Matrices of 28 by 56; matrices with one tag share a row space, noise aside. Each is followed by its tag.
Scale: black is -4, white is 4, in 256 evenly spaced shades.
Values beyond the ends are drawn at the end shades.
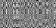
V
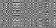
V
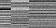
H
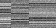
H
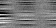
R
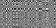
V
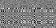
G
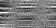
R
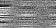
R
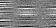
R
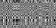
V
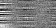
R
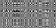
V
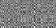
G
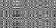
V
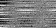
R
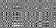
V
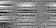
R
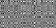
G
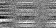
R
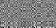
G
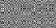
G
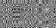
V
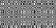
G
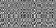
G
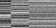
H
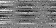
R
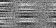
R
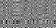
V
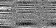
R
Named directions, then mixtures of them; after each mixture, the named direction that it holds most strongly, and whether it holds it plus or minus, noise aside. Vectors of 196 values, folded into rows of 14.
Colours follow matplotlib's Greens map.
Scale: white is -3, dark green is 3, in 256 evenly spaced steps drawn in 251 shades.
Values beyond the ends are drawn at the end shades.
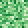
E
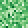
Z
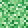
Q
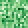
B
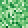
Z, plus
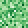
Z, minus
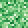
E, plus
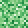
Q, plus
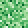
Z, minus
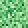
Z, minus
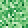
Z, minus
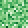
Z, plus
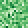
Z, plus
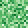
Q, minus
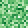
Q, minus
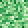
E, plus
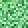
Q, plus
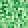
B, minus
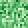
B, minus
